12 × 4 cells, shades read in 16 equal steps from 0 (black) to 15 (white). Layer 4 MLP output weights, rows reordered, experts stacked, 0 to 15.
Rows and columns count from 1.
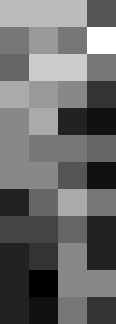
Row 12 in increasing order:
1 2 3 7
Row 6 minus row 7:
0 -1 2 5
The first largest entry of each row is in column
1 4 2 1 2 1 1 3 3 3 3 3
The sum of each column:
70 80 91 60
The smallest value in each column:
2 0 2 1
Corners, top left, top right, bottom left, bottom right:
11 5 2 3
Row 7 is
8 8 5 1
